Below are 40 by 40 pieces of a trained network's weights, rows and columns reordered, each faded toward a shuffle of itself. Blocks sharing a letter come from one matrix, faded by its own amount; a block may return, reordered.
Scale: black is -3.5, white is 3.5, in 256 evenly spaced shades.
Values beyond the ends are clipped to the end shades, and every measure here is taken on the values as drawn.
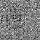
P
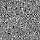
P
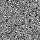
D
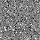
D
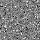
D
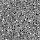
D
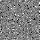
D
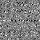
P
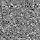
P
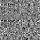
P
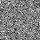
D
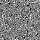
D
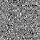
P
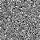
D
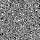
D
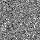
D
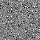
D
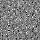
D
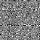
P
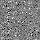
D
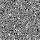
D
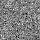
D
